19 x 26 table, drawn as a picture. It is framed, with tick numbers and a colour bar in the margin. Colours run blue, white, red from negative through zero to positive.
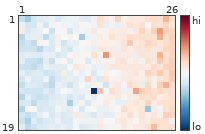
No regular stripes run through it. A few values lie far out on both sides of the bulk. The field climbs toward the right. Values change most from cell to cell in the centre. Fine speckle covers the field.
